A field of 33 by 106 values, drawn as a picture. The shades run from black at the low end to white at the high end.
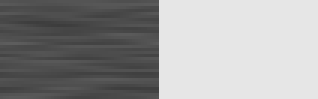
It is made of 1 by 2 panels. Panel 1,1: low, streaked across, faint in contrast. Panel 1,2: very high, flat.
